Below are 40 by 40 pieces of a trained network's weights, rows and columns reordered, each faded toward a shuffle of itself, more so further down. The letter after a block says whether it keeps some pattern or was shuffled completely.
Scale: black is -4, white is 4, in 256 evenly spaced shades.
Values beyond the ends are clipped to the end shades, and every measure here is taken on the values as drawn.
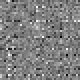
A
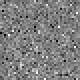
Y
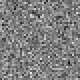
Y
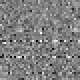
A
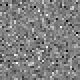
Y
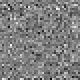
A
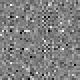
A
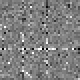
A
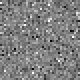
Y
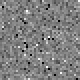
Y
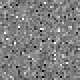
Y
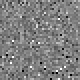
Y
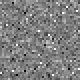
Y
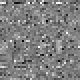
A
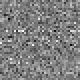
A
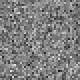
Y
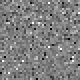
Y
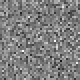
Y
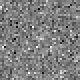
Y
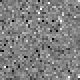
Y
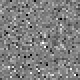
Y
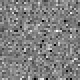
A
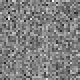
A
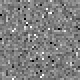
Y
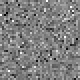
Y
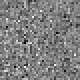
A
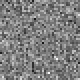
Y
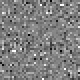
A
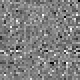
A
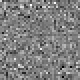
A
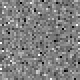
Y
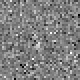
Y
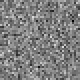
Y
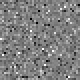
Y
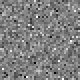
Y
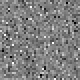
Y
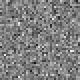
Y
